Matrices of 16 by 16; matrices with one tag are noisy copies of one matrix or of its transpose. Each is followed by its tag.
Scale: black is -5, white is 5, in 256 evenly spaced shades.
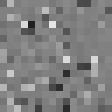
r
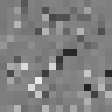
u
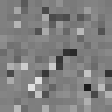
u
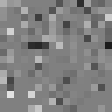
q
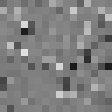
r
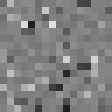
r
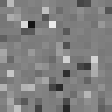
r
